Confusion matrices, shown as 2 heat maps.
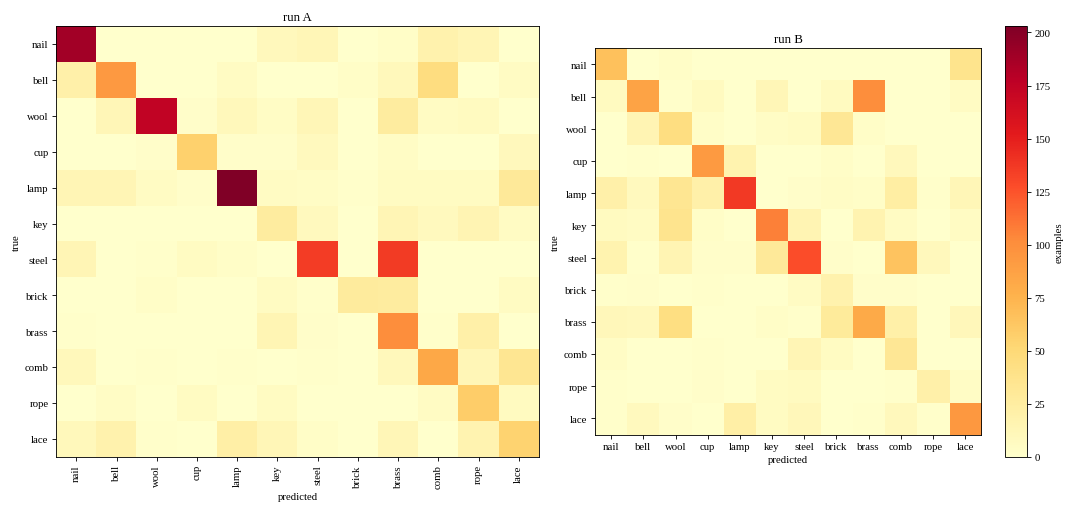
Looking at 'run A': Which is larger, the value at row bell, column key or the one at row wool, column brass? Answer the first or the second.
the second
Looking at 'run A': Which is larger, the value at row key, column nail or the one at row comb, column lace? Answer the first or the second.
the second
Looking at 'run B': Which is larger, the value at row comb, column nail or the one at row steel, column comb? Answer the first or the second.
the second
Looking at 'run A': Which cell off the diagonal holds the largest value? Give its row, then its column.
steel, brass
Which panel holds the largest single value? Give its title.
run A
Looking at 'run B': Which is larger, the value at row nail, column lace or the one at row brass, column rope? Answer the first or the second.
the first
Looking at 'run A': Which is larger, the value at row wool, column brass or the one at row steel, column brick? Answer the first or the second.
the first
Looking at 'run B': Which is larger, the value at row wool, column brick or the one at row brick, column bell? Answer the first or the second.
the first
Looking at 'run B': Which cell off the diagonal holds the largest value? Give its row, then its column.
bell, brass
